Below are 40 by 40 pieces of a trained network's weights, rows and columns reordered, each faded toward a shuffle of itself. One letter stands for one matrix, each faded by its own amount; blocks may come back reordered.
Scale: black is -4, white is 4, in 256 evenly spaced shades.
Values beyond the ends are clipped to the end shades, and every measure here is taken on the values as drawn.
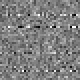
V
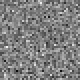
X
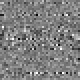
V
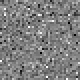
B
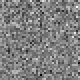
X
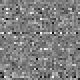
V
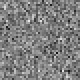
X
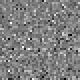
B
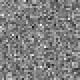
X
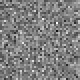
X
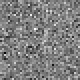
X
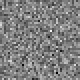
X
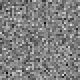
X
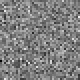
X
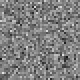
X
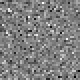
B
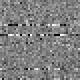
V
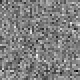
X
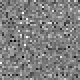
B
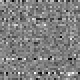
V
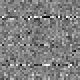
V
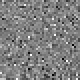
B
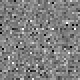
B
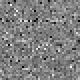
B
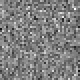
X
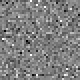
B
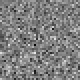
X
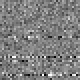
V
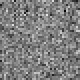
X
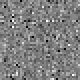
B
